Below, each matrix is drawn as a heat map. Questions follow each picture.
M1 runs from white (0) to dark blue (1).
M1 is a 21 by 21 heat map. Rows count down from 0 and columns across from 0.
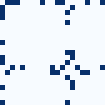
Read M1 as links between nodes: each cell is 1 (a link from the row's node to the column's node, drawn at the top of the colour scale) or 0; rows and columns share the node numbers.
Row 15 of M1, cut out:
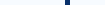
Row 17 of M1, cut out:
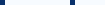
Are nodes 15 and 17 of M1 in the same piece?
yes
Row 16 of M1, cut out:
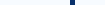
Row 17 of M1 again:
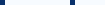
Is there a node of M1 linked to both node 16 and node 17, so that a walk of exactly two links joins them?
yes
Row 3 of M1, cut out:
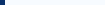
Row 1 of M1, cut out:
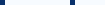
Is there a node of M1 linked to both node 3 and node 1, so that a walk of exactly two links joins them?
yes
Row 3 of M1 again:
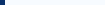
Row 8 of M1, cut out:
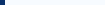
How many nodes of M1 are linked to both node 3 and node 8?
1
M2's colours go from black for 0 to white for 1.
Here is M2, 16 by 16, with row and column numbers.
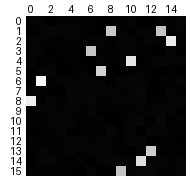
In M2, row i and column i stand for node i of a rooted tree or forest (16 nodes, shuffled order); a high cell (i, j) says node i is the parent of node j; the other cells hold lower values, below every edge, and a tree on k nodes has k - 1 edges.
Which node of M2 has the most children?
1
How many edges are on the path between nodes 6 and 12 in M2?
3
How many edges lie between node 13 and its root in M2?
3
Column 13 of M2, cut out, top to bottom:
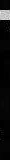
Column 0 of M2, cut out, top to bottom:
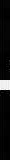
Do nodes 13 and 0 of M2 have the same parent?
no
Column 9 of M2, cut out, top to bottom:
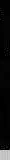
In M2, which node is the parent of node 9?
15
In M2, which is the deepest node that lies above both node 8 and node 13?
1
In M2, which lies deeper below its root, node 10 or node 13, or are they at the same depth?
node 13
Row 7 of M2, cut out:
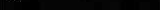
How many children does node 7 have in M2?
0
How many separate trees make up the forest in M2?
5
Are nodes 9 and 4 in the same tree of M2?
no
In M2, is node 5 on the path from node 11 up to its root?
no
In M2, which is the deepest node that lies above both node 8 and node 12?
1
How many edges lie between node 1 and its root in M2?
2
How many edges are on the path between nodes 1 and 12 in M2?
2
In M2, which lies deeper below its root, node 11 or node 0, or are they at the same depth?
node 0
